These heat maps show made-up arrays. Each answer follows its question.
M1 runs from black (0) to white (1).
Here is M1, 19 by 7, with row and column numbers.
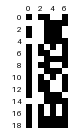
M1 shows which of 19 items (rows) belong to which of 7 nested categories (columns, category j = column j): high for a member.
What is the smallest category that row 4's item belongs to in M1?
0
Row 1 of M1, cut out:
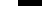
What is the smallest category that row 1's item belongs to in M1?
0
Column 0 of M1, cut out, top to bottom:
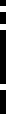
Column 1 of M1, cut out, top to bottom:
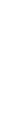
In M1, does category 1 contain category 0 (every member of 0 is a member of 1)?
yes
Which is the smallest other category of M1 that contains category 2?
1
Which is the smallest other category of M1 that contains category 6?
2
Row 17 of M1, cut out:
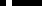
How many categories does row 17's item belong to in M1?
1
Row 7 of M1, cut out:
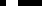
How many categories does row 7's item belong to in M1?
2
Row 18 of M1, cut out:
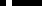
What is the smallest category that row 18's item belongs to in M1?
1
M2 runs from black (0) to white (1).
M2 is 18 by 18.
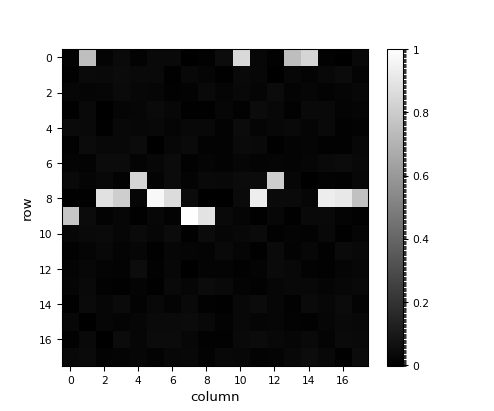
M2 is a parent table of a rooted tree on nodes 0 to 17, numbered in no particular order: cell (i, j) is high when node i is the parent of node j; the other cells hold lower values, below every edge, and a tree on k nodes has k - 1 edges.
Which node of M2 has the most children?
8
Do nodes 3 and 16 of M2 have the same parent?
yes
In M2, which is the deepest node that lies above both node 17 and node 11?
8
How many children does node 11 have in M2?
0
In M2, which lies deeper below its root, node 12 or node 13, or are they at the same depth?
the same depth
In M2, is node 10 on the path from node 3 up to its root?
no
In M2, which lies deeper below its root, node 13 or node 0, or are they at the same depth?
node 13
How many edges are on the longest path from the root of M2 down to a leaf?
2
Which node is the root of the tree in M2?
9
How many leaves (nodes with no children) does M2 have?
14
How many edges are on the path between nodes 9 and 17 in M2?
2
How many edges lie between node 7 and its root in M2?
1
